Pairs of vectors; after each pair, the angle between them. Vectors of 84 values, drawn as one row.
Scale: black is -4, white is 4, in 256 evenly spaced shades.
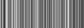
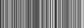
partly opposed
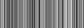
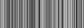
nearly parallel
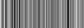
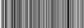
nearly parallel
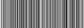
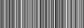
partly opposed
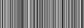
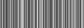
nearly opposite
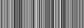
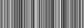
nearly parallel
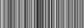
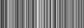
nearly opposite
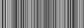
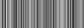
nearly parallel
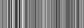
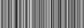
partly aligned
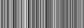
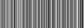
orthogonal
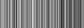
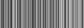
nearly opposite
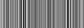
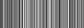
partly opposed
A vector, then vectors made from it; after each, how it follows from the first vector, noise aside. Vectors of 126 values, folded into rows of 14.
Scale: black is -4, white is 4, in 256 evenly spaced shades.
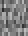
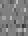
partly zeroed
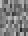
wrapped around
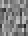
reversed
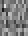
copied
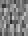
wrapped around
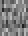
copied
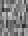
copied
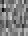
copied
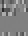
partly zeroed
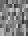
wrapped around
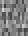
negated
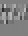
partly zeroed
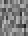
reversed
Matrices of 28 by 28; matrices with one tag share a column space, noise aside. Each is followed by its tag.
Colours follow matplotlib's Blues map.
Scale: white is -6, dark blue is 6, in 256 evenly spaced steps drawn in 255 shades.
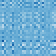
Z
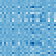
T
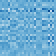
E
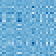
T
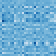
T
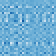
T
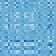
Z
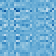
E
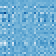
T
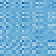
Z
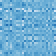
E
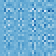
E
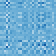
Z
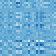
Z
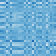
Z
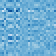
E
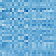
E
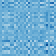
Z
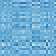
Z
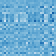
T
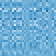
E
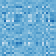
T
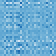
Z
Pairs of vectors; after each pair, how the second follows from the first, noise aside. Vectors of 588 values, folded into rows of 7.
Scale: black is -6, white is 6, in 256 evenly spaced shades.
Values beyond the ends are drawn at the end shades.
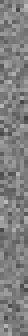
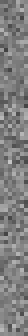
reversed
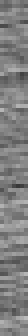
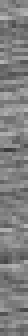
reversed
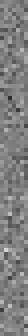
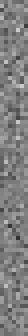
reversed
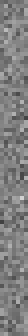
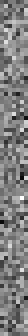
scaled up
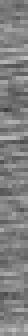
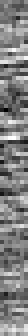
scaled up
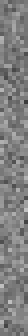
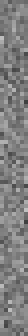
copied
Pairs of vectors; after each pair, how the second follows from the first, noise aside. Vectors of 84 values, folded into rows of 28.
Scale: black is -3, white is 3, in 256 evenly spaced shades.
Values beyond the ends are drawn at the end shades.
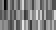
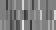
partly zeroed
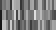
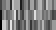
copied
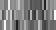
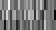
sign-scrambled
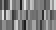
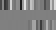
partly zeroed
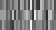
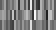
copied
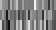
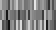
copied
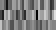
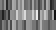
sign-scrambled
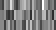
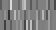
partly zeroed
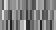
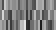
copied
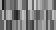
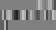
partly zeroed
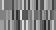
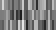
sign-scrambled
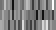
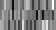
copied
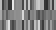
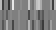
partly zeroed
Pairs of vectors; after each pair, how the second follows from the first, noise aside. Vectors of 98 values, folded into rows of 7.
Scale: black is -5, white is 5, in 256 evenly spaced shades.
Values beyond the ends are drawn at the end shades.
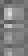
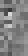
sign-scrambled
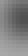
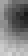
scaled up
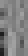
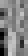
scaled up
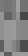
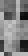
scaled up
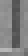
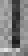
scaled up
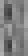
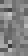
sign-scrambled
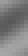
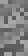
sign-scrambled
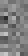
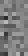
sign-scrambled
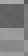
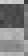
scaled up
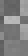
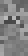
sign-scrambled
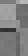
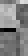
scaled up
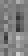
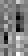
scaled up
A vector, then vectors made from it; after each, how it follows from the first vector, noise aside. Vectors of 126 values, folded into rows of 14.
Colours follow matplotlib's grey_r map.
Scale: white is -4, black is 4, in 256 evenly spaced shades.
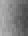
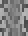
sign-scrambled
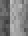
wrapped around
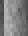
wrapped around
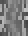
sign-scrambled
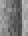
wrapped around
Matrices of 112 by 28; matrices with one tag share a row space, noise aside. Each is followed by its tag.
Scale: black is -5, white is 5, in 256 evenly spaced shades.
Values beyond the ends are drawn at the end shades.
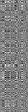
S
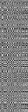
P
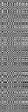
P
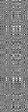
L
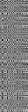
P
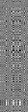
L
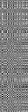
P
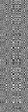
L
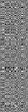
S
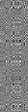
L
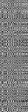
P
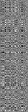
S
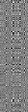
L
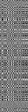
P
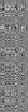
S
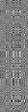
L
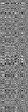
S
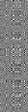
L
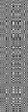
L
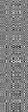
L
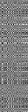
P
